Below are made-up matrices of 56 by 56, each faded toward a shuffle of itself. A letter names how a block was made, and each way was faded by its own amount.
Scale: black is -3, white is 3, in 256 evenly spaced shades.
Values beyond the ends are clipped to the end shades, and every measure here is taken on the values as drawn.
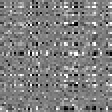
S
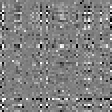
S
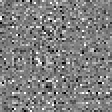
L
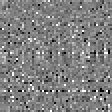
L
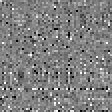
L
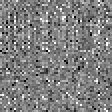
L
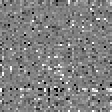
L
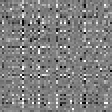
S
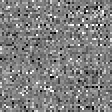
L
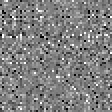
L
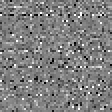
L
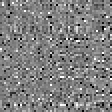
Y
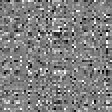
Y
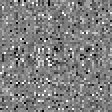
L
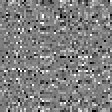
Y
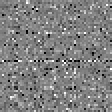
L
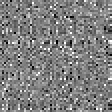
Y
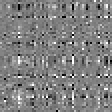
S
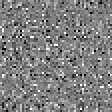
L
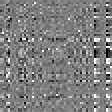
S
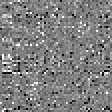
L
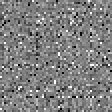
L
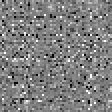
L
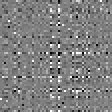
S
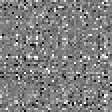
L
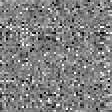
L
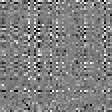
S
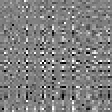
S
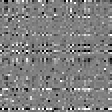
S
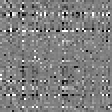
S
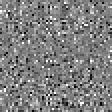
L
